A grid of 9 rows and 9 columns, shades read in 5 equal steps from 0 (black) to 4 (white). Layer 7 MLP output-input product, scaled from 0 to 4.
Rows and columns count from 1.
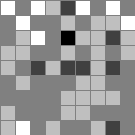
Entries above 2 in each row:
5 5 5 5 3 3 4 3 4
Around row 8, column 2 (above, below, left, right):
2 4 3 2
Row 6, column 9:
2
